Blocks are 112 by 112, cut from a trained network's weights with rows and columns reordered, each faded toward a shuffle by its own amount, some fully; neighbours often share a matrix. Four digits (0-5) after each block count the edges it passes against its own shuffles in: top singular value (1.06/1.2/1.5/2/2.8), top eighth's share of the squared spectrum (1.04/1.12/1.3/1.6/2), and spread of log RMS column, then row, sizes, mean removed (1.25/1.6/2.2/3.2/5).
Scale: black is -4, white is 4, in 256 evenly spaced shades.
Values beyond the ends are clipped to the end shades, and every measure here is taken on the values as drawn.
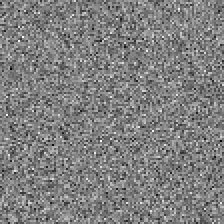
3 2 0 1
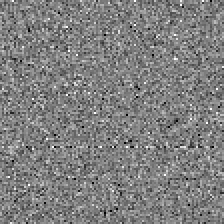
2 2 0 1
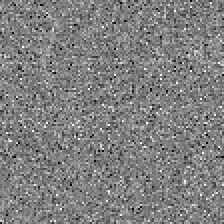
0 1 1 0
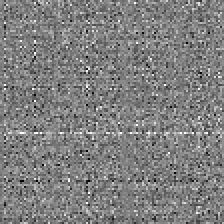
3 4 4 2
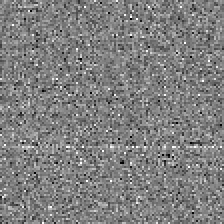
2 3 2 1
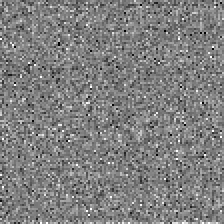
2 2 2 1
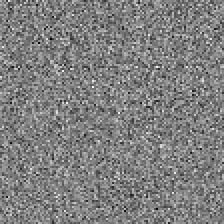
3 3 0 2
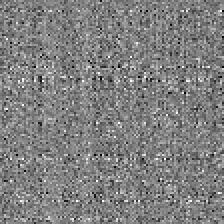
3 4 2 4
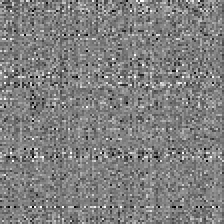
3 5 2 4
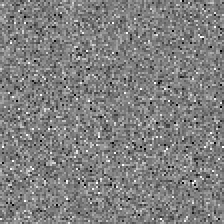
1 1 0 0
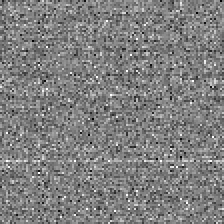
3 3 2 1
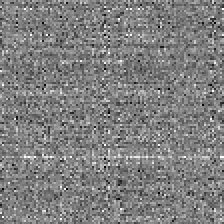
3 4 3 2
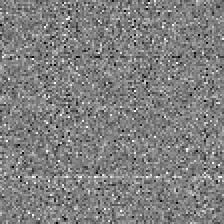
2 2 2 1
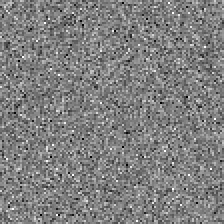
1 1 0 0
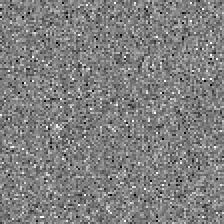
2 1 0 1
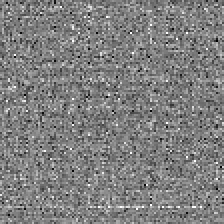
3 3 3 1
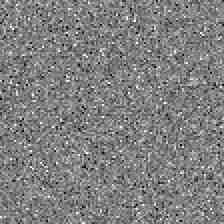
0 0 0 0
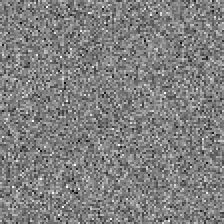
0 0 0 0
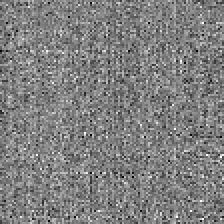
3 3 1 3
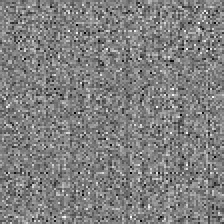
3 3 2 3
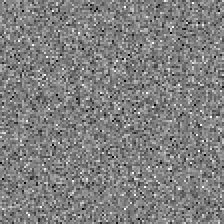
0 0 0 0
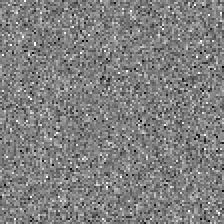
0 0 0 0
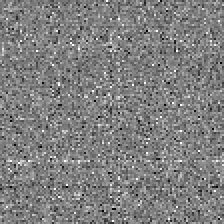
2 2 2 1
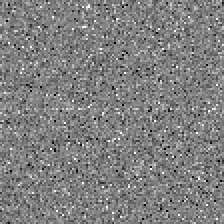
1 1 0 0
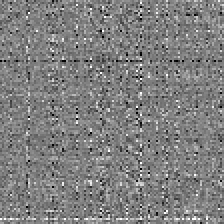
3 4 4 2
